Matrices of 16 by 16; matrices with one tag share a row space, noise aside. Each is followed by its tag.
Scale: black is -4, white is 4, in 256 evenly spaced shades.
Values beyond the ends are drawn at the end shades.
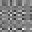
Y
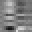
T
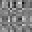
Y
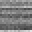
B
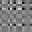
Y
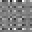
Y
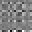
Y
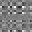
Y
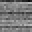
B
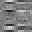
T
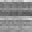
B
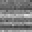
B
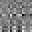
Y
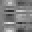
T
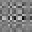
Y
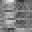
T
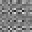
Y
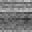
B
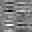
T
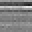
B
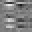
T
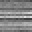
B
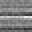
B
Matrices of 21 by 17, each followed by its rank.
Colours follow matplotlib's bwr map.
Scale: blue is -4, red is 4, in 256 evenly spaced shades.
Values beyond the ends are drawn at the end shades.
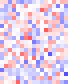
full rank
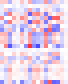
two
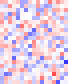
full rank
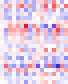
three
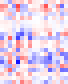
three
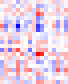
three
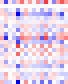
two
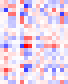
three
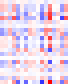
two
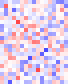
full rank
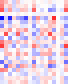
three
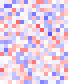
full rank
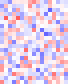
full rank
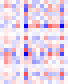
two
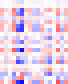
two
